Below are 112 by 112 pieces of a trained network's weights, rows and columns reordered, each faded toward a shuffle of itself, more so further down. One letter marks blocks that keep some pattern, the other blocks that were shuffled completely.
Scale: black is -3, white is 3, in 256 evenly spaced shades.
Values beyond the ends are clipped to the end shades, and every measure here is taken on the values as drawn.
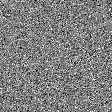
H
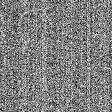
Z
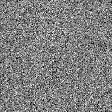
Z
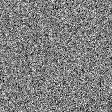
H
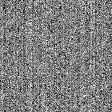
Z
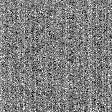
Z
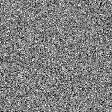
Z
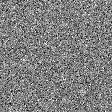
H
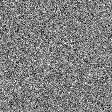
H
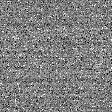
Z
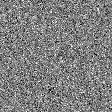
H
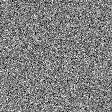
H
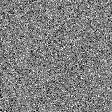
H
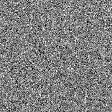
Z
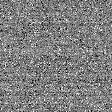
Z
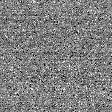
Z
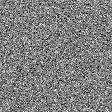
H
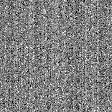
Z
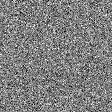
H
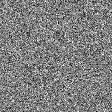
Z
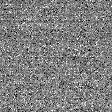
Z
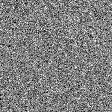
Z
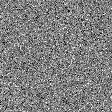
H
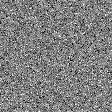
H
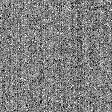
Z
